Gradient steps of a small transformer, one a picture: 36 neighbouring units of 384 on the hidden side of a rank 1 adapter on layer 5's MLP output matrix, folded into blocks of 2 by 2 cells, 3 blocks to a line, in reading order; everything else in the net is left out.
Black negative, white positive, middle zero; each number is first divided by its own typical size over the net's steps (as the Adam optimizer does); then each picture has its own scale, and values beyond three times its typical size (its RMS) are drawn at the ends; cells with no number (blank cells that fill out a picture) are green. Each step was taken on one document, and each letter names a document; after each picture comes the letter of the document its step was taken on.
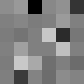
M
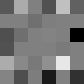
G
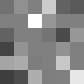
G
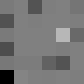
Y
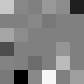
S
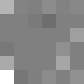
S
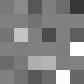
M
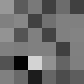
M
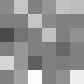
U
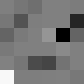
Y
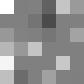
S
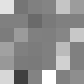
G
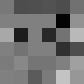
M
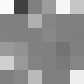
U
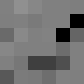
Y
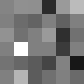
M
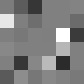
Y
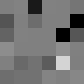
Y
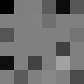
U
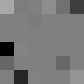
G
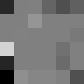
S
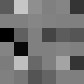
M
